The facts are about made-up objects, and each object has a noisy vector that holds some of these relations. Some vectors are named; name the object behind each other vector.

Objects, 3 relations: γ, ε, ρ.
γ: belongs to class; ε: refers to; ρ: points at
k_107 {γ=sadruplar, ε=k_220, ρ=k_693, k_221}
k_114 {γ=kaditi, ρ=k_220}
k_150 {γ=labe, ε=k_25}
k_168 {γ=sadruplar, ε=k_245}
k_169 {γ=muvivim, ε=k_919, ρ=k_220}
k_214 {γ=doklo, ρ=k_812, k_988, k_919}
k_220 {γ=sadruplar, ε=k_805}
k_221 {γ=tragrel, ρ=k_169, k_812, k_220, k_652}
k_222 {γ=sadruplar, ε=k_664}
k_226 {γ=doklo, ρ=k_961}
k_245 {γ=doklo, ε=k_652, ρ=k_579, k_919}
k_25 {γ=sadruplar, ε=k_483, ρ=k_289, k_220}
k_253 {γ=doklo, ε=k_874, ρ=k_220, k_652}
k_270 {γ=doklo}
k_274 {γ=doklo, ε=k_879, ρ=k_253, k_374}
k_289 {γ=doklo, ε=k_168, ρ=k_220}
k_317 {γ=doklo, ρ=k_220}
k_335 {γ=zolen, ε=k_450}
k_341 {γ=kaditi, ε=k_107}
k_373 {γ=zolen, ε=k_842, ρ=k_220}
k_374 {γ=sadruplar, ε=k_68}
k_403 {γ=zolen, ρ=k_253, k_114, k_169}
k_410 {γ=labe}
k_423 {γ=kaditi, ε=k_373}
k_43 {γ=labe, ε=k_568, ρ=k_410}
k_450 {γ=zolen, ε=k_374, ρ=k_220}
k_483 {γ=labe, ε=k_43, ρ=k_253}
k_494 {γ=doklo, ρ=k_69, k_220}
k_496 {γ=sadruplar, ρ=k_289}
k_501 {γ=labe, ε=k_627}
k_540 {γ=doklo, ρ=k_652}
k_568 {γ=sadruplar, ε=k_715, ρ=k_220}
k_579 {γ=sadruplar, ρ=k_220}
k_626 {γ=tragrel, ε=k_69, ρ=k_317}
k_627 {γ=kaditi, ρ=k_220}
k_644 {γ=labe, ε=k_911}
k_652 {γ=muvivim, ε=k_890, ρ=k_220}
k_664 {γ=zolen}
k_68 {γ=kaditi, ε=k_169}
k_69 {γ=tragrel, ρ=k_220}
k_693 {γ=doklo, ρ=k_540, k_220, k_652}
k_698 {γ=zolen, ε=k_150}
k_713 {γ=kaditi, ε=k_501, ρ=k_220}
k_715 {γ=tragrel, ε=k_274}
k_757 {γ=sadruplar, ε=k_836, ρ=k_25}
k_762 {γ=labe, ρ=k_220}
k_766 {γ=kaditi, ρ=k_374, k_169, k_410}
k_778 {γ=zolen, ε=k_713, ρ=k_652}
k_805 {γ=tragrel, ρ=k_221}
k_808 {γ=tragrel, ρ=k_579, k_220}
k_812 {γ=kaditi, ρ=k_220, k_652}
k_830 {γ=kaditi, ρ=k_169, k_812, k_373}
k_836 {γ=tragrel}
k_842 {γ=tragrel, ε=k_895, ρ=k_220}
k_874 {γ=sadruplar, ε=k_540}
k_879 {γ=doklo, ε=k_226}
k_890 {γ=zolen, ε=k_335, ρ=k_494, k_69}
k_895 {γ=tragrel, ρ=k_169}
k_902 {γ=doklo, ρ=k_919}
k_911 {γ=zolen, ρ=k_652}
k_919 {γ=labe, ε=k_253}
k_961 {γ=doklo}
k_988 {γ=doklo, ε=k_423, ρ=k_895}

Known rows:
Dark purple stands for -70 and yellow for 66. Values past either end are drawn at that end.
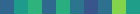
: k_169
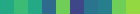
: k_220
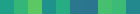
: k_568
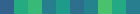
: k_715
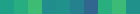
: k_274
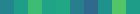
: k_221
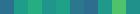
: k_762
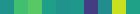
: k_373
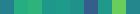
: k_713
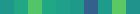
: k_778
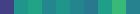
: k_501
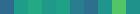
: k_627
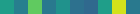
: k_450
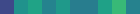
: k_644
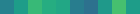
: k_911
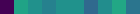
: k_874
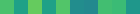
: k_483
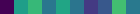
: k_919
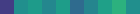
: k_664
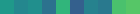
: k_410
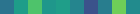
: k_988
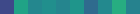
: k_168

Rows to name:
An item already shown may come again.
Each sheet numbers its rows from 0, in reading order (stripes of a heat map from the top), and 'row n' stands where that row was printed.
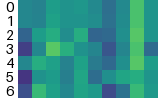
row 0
k_766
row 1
k_766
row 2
k_579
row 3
k_214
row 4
k_289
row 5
k_961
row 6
k_253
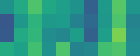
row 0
k_778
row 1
k_808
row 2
k_423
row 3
k_25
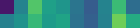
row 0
k_902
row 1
k_895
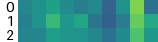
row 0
k_890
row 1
k_895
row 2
k_766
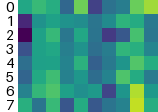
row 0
k_220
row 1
k_226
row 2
k_919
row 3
k_879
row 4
k_69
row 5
k_715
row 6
k_842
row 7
k_374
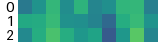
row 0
k_150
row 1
k_274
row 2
k_107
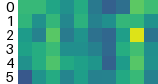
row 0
k_652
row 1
k_43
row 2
k_450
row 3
k_274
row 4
k_778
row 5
k_698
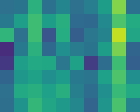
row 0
k_335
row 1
k_812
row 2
k_374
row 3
k_68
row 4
k_245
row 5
k_496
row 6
k_540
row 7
k_830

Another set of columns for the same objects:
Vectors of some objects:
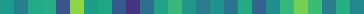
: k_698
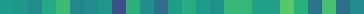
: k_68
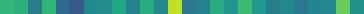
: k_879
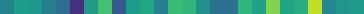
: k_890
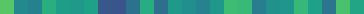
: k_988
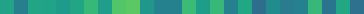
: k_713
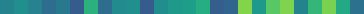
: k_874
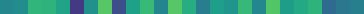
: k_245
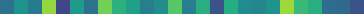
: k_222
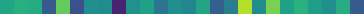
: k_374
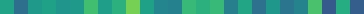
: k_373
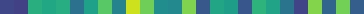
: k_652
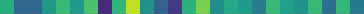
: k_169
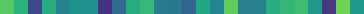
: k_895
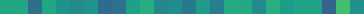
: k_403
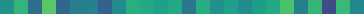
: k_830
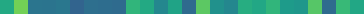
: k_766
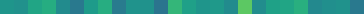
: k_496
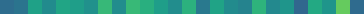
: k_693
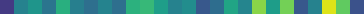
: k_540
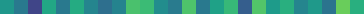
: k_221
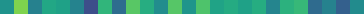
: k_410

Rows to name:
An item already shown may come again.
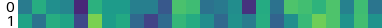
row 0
k_150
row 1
k_698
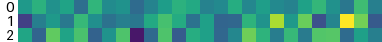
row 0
k_483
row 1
k_540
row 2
k_168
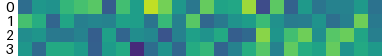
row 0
k_812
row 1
k_274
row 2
k_874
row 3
k_335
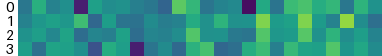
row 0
k_150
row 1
k_919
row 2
k_961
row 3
k_335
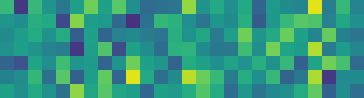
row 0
k_579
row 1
k_698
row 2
k_919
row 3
k_890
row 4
k_253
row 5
k_289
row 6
k_25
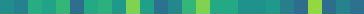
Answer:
k_450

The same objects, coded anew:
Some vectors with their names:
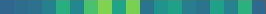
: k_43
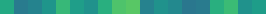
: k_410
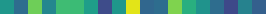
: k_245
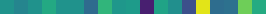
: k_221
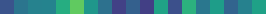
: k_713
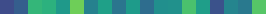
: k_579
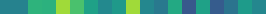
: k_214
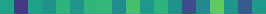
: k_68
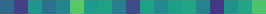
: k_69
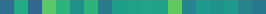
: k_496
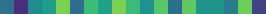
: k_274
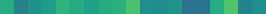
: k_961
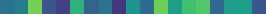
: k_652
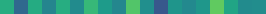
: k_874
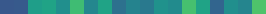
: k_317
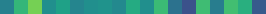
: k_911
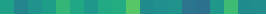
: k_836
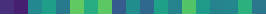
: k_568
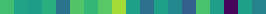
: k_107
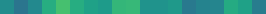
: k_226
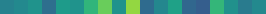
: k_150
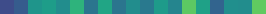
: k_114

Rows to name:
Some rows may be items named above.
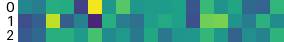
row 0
k_220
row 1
k_253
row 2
k_808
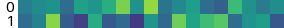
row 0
k_150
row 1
k_652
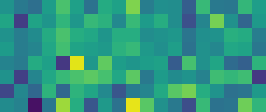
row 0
k_830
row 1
k_68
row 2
k_226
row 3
k_226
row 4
k_220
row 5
k_715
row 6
k_289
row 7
k_895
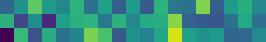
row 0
k_812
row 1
k_890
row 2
k_25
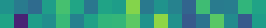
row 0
k_830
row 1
k_374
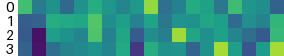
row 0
k_168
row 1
k_808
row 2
k_450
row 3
k_169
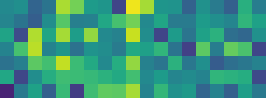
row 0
k_988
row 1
k_766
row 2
k_919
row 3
k_540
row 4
k_902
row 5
k_879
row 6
k_483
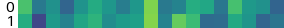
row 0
k_168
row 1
k_335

